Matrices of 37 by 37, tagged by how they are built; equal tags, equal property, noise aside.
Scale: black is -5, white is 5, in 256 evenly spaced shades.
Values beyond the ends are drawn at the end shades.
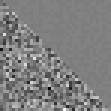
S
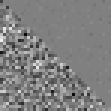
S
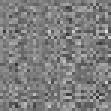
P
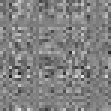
P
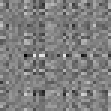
P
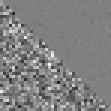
S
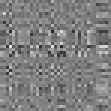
P
